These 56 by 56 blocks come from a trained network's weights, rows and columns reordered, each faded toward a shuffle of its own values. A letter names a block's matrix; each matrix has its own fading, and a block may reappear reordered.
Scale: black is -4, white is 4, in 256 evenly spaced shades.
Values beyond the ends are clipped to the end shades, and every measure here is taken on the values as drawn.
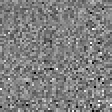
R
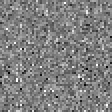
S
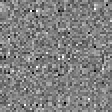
R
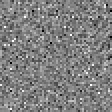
S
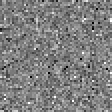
S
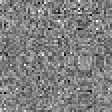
R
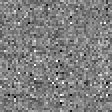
R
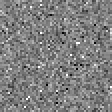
S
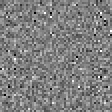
R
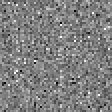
S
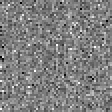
S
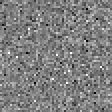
S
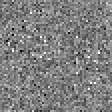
S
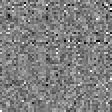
R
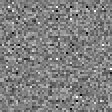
R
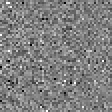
R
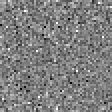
S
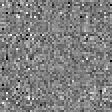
R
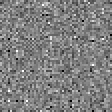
R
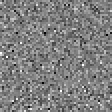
S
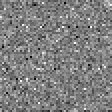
S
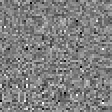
R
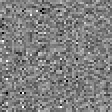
R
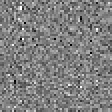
R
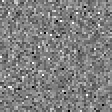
S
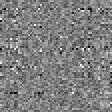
R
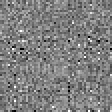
R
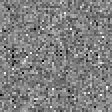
S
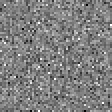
S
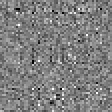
R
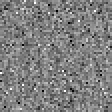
S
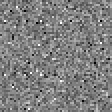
S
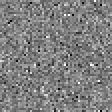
S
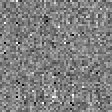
R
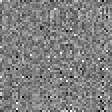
R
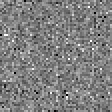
S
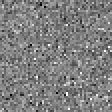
S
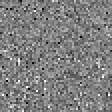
S
